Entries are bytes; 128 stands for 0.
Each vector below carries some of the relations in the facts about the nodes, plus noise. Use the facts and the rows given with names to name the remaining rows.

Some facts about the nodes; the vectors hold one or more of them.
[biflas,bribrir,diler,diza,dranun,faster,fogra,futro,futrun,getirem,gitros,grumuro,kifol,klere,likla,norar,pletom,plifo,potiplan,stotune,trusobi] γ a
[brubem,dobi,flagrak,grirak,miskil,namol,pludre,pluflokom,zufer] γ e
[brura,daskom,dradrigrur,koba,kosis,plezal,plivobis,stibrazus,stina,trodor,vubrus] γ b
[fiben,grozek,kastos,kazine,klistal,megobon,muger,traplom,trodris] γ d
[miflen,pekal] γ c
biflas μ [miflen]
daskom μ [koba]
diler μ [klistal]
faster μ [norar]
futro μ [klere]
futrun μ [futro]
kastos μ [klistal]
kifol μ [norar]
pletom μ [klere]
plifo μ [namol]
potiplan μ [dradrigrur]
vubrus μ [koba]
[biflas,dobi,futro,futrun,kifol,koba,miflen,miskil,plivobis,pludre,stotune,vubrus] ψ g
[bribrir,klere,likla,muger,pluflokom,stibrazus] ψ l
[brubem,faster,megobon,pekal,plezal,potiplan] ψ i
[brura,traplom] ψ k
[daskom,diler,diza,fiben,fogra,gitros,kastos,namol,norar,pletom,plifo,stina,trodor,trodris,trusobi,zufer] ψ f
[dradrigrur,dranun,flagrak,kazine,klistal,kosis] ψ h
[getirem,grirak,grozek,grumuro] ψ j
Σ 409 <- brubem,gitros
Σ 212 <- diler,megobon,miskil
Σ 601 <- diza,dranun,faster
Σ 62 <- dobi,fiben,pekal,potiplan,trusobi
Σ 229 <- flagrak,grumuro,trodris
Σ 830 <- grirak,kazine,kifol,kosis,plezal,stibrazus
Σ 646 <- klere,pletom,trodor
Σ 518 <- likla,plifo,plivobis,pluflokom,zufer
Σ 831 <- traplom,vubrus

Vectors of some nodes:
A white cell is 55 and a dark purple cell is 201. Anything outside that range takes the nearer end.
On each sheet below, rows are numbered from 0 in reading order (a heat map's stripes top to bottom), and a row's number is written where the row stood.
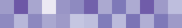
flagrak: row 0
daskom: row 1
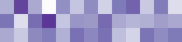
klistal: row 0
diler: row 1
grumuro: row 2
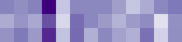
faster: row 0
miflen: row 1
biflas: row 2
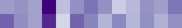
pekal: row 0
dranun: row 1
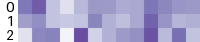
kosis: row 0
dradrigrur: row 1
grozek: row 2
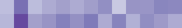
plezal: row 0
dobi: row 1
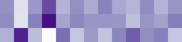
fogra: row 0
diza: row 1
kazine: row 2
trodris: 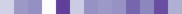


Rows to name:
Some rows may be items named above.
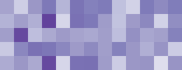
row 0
grumuro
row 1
miflen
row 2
plivobis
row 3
brubem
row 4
miflen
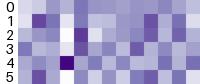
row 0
namol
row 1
megobon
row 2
kastos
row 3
pluflokom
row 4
potiplan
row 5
klistal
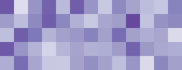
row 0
klere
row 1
trodor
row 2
miskil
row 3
brura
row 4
koba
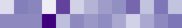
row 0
grozek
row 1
faster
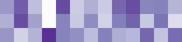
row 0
traplom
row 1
klistal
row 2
plifo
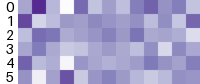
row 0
kazine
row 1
likla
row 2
miskil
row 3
koba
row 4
stibrazus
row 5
norar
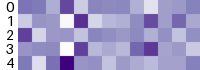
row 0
kifol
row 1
fiben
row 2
bribrir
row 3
muger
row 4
pletom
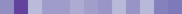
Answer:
vubrus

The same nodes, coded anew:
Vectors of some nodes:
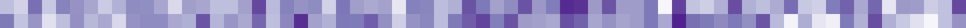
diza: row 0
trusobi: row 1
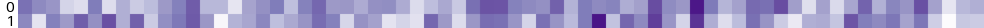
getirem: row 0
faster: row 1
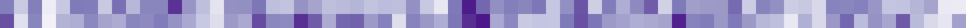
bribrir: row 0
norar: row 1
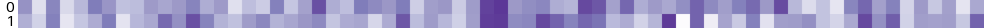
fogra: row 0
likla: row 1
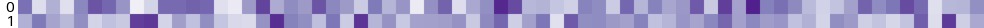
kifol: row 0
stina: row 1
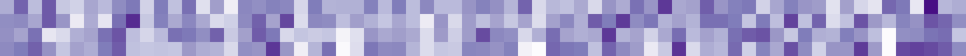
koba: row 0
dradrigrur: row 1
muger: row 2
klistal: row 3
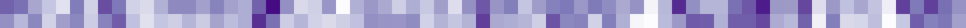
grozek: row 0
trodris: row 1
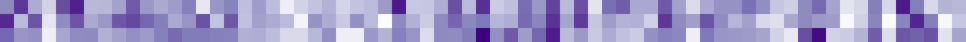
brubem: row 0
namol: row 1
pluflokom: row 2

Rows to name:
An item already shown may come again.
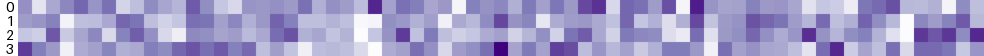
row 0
potiplan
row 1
muger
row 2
traplom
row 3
pluflokom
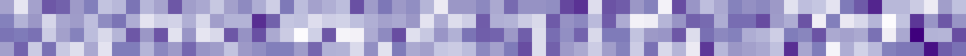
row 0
potiplan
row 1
trodris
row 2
flagrak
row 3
plivobis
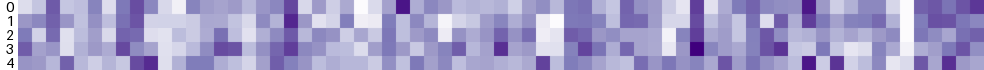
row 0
traplom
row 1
klistal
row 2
kastos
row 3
fiben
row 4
brura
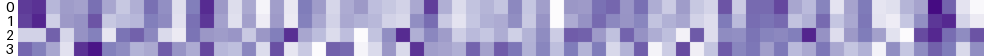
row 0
miflen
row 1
miflen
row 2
traplom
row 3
miskil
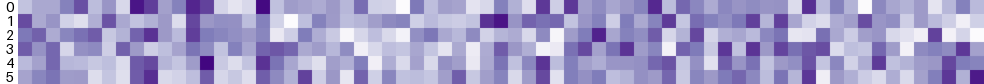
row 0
plezal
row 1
klere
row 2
pekal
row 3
kazine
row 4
stibrazus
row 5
trodor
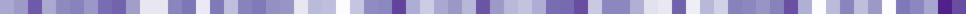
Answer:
megobon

